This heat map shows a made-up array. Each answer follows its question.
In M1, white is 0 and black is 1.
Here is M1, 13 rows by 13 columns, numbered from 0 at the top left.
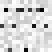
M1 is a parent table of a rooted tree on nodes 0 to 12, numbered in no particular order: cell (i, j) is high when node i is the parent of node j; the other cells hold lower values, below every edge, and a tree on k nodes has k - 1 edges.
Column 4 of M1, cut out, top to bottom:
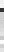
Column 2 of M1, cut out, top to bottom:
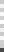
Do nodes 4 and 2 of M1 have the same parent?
no
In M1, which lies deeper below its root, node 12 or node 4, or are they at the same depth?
node 4
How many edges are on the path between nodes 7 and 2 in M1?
1
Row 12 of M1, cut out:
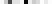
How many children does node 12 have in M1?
2
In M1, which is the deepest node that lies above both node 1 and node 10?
2
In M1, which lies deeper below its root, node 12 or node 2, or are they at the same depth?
node 2
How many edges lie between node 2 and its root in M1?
1
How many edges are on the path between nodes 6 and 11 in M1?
1
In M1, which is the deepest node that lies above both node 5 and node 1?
2
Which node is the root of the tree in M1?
12
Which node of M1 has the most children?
2
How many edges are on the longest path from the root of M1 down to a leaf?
2
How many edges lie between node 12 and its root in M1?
0
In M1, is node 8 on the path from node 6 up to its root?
no
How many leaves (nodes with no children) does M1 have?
10
